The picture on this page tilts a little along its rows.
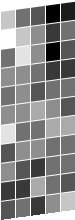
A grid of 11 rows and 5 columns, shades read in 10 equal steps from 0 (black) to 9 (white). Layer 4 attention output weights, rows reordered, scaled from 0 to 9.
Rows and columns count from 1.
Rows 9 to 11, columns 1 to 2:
5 3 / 2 2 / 3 4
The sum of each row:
15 27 20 18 20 24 28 21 18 17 21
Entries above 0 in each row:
4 5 4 5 5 5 5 5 5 5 5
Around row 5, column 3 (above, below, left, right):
4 6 5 4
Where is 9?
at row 2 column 1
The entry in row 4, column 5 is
2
